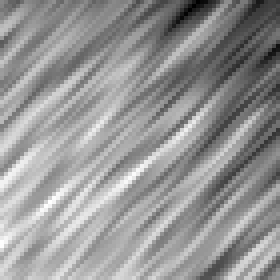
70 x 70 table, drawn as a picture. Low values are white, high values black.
Lone odd cells: none. Mirror symmetry: none. Ninth with the highest average: top right. Grain: diagonal, up to the right. Slope: up to the top right. Ninth with the lowest average: bottom left.
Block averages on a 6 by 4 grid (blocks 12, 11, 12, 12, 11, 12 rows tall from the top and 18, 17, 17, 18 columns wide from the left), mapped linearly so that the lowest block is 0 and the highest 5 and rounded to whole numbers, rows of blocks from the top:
2 3 4 5 / 2 2 3 5 / 1 1 2 4 / 0 1 2 3 / 0 0 2 2 / 0 1 1 2
